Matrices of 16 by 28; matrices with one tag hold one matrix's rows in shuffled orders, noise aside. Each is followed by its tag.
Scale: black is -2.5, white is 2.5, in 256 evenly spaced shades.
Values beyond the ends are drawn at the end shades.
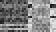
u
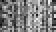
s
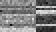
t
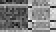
u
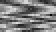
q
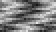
q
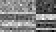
t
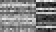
t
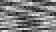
q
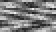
q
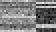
t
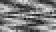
q
